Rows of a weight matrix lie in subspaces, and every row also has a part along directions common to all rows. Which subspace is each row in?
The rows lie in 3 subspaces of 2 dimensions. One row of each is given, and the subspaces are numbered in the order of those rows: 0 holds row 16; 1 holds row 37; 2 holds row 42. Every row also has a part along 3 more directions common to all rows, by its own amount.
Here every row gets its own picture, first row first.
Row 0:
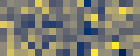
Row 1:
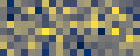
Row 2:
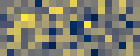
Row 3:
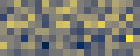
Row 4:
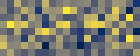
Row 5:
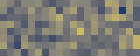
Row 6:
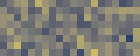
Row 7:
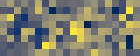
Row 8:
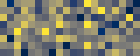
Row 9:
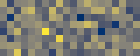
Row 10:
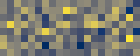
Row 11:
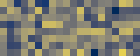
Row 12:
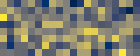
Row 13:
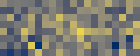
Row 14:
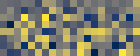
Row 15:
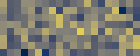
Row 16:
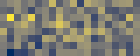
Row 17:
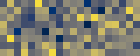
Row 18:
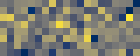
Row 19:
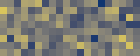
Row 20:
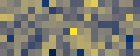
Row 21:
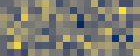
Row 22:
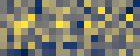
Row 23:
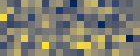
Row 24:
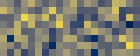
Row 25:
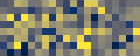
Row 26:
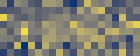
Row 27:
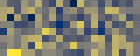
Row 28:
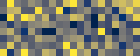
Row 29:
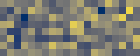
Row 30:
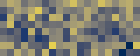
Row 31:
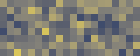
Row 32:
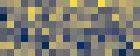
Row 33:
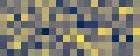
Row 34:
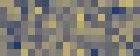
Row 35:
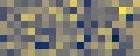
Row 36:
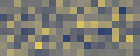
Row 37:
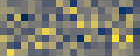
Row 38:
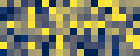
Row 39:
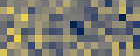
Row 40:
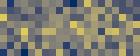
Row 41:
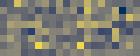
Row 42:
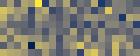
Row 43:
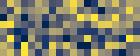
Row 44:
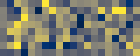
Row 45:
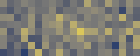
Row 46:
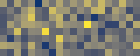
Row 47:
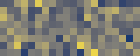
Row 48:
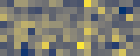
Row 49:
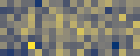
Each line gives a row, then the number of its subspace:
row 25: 1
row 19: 2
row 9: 0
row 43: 0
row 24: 2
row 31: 0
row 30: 0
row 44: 1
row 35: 1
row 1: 2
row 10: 0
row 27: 0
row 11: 1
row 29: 2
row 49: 2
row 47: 1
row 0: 1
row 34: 1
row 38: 2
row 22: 0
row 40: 2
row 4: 0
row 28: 2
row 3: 0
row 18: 0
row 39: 2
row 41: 1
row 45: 2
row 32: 0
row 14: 0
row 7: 2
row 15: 2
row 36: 1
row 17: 0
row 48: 1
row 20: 0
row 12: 1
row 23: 0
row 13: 2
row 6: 1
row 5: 2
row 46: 0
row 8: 0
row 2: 2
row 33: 1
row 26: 2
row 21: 1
